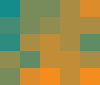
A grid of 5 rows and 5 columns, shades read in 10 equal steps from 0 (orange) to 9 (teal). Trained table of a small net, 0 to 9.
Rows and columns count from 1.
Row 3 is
8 3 2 3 6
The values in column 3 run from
0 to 5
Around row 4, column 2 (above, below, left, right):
3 1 4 2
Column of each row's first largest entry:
1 1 1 2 1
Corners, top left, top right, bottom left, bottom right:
9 1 5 0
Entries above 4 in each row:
3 2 2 1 1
